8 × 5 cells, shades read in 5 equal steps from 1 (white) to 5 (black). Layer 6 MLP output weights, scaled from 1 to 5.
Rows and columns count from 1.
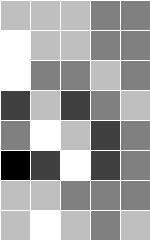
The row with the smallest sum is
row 8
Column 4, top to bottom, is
3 3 2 3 4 4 3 3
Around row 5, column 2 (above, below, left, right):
2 4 3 2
